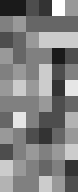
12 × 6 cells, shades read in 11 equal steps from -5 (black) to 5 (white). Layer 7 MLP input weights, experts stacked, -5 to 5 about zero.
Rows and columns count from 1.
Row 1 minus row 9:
-5 -4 0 0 6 0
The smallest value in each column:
-4 -4 -2 -3 -4 -3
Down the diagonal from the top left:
-4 1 1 0 -2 4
